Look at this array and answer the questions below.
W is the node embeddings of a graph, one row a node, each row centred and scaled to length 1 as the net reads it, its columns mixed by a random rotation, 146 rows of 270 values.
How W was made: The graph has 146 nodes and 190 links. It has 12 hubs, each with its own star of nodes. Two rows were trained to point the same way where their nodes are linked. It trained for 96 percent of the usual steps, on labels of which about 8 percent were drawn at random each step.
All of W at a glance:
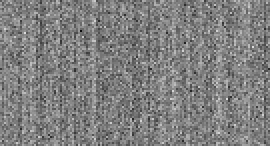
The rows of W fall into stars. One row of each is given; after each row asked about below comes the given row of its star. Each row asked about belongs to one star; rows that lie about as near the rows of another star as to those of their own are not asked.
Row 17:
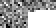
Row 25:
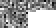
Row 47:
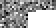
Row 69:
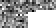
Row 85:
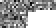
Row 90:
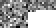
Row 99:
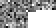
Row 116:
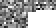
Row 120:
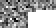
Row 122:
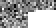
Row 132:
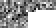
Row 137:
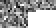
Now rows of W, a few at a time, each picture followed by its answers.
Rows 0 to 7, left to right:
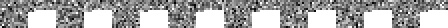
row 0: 69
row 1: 132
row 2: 25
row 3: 90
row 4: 85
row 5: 99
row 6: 137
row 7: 25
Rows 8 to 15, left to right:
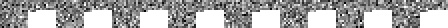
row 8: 17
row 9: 122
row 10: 122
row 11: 120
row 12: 47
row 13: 25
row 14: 25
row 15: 116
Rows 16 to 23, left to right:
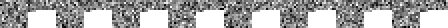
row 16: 47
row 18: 137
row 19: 122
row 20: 69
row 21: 85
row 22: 25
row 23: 69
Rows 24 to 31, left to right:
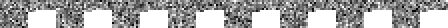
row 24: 120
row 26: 47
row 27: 17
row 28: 116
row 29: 90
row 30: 132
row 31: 137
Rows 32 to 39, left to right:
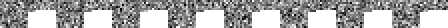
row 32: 47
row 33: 47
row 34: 17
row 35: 132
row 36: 99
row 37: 122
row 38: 47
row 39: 90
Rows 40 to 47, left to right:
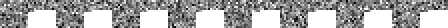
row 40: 90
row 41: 69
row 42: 69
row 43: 99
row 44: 132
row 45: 137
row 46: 120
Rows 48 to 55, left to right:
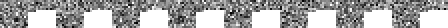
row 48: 137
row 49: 90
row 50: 85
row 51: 85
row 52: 132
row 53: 47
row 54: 85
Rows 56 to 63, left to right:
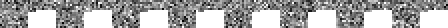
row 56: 120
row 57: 25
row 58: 137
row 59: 137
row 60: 120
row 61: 99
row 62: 132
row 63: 132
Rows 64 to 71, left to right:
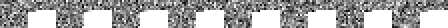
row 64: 137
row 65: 90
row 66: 137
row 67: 99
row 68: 116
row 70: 99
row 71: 122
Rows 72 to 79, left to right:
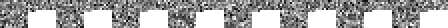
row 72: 137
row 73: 25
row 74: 137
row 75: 116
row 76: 47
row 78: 132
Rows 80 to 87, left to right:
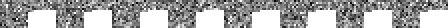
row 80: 120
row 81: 99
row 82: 122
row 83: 122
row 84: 122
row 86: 132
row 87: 122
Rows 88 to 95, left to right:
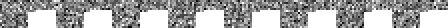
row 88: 120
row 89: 90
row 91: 25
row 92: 132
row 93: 47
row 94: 120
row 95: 47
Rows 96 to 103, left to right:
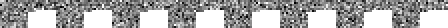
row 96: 122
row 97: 17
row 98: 99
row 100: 132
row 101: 17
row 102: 120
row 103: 90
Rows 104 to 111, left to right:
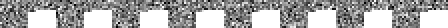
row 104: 122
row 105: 137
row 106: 25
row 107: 17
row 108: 120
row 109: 122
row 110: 85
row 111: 116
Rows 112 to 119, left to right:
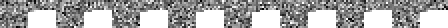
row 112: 90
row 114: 85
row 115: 85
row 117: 90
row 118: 120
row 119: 137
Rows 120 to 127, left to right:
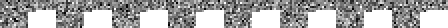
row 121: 47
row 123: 116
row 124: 47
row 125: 99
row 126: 25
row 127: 69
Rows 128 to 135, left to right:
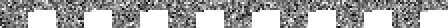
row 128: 69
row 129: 120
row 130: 85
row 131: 47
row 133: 132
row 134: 122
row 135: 120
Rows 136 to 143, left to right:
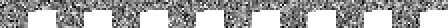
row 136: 99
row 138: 69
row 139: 17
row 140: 47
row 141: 90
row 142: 122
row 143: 137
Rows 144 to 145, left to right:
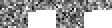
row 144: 116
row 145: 132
